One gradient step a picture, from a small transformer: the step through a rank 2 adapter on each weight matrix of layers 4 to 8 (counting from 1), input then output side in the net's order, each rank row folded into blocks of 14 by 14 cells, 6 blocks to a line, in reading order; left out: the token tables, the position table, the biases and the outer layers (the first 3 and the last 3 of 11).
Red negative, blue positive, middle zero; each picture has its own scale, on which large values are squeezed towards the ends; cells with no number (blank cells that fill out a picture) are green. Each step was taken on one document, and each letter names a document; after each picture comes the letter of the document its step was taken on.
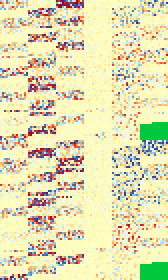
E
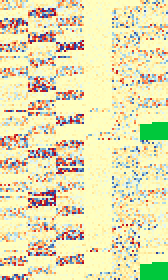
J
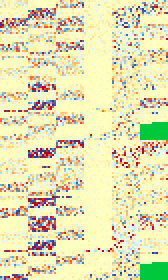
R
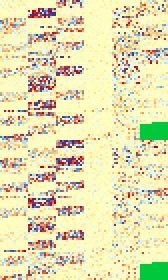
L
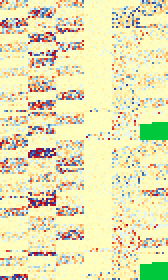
J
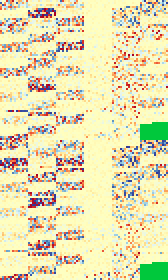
E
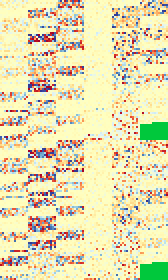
L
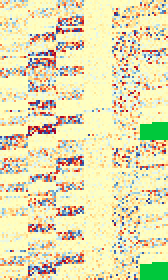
L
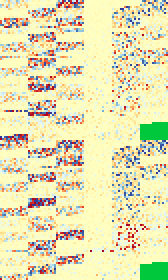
E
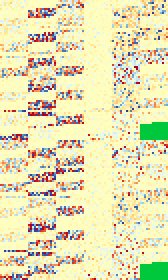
L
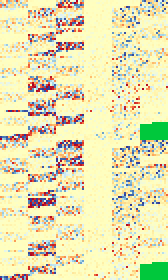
E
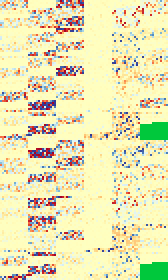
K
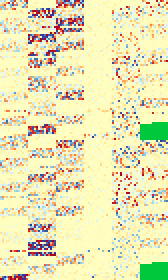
K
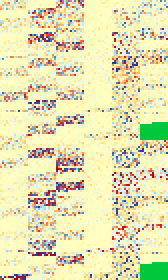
K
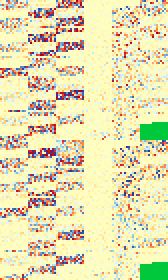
E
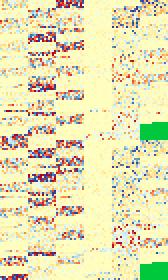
J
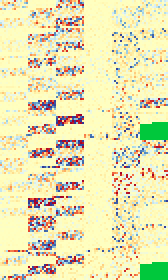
K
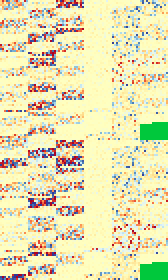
J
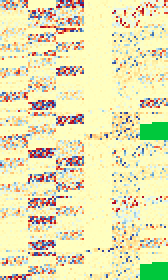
K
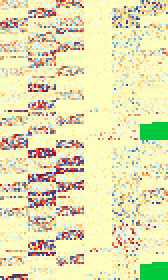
J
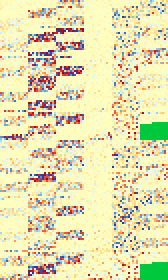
L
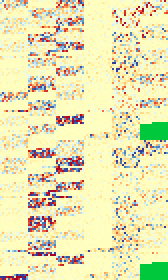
K
